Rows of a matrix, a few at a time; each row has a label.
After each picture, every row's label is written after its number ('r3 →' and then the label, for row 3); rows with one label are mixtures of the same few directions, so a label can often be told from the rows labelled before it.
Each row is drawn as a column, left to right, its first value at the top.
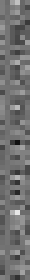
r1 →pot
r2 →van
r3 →van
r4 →van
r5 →pot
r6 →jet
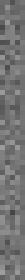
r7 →pot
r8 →jet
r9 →van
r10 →pot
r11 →jet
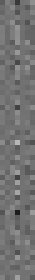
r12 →van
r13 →van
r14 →jet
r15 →van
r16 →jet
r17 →jet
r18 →van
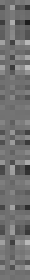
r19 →jet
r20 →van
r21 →jet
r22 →jet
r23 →jet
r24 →jet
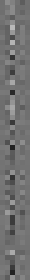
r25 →pot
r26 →van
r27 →pot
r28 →pot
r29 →van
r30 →pot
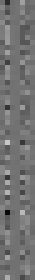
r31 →jet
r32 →van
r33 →van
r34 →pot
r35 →van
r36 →pot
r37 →jet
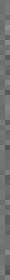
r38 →pot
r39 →pot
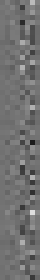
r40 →jet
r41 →van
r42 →jet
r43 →van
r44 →jet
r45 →pot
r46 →van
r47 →van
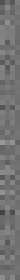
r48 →van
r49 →jet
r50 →van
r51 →van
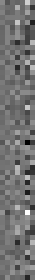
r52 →van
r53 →van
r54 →pot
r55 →jet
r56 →pot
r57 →van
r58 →jet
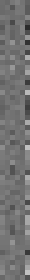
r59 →pot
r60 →van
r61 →jet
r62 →van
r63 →pot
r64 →pot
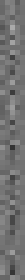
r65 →pot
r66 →van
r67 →pot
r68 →van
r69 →pot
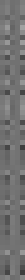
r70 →pot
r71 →pot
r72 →pot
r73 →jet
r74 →pot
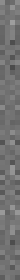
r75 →van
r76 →van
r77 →jet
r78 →van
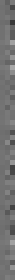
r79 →jet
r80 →van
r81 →jet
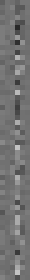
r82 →van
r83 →pot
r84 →jet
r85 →pot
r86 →jet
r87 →van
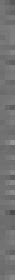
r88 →pot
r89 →van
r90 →van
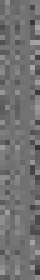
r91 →pot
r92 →van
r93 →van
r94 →pot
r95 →jet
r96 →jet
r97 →jet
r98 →pot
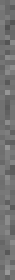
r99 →jet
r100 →pot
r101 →jet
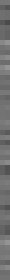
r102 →jet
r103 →jet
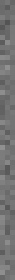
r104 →pot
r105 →jet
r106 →van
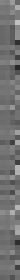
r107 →van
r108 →van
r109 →van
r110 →jet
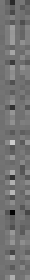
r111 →van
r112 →van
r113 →van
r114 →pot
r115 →jet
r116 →van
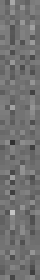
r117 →pot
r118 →van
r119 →van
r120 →jet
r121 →jet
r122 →van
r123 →pot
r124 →van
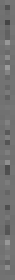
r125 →jet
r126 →jet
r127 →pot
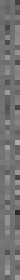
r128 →jet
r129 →pot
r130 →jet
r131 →van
